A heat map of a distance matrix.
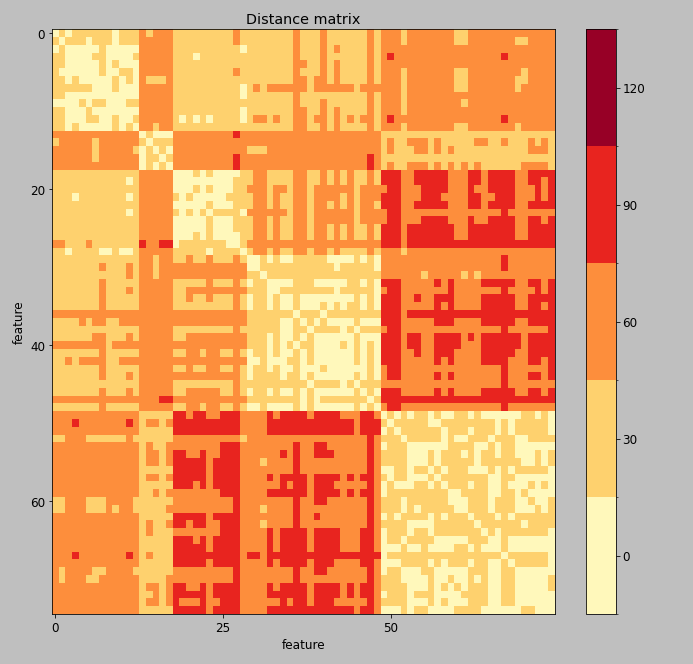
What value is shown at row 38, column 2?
30
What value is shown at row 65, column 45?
60
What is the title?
Distance matrix
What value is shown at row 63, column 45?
60
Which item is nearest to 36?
40
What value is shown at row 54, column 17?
60
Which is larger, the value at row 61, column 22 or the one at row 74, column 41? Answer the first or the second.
the second
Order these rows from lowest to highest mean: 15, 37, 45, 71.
45, 15, 37, 71
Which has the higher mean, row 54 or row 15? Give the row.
54
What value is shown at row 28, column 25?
30
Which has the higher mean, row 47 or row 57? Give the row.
47
